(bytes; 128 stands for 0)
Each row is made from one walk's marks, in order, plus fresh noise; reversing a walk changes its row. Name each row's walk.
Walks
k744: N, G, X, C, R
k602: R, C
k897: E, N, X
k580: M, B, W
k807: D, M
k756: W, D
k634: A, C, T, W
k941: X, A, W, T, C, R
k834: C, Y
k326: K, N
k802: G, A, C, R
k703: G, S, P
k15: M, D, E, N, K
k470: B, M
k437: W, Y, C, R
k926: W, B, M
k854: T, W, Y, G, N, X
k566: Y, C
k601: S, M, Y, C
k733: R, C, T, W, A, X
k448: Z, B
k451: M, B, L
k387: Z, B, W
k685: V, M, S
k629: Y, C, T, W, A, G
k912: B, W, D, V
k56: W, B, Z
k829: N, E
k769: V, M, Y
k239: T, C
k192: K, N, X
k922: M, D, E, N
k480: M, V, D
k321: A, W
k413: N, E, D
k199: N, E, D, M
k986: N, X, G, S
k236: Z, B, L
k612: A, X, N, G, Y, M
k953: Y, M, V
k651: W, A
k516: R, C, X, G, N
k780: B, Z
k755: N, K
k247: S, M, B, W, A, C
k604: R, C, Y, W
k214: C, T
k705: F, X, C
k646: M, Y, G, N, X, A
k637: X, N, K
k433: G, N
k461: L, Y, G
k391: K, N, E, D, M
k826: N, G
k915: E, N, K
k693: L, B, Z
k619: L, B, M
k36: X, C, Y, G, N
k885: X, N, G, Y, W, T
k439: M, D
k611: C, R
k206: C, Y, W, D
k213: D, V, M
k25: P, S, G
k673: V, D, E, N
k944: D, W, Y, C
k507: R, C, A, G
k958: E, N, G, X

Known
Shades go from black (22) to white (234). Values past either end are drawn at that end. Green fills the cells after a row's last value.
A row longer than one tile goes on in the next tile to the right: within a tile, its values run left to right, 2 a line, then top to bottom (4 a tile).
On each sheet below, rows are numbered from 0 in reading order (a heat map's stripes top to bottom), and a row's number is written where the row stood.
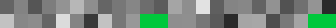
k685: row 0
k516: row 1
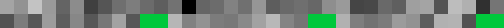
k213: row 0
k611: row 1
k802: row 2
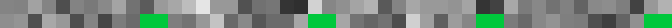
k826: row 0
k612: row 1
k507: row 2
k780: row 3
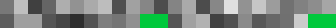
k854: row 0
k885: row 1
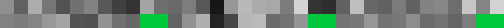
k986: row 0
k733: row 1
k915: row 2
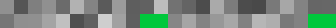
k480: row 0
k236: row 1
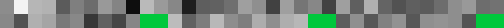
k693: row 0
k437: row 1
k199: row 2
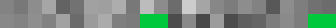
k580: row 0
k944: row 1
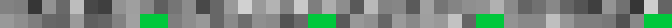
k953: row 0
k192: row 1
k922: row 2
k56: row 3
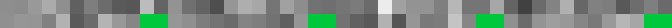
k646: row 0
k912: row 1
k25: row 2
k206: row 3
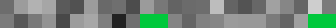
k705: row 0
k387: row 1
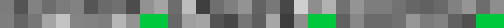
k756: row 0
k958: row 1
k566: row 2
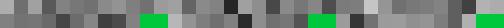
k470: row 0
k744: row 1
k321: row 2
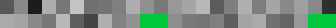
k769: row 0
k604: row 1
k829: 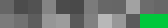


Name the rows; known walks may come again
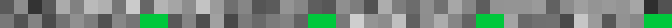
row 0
k637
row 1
k213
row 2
k451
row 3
k507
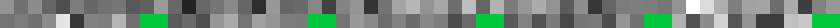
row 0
k413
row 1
k651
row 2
k192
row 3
k807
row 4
k461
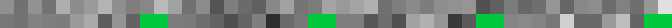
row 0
k326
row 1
k470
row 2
k602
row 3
k439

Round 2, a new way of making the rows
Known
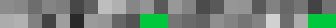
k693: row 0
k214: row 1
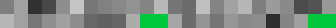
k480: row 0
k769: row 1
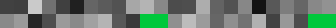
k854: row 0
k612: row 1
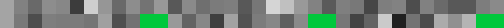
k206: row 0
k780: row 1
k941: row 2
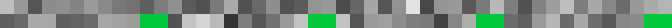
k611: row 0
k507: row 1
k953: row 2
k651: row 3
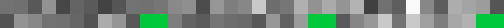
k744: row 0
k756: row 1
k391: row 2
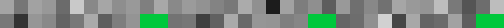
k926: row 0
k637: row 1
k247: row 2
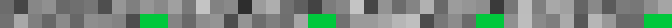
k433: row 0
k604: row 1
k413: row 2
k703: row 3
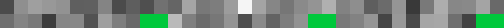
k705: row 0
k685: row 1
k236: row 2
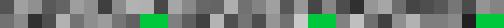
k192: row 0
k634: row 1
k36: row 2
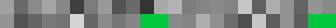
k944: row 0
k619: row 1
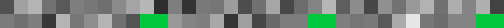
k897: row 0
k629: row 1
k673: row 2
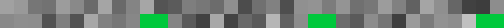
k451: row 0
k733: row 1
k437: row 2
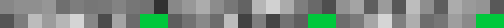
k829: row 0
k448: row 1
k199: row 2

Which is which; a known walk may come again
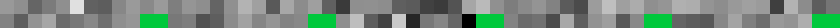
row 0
k807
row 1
k326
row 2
k986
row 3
k56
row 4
k755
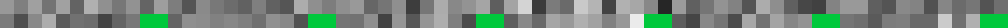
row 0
k321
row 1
k826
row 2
k236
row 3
k15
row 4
k437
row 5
k214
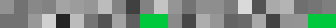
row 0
k247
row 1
k470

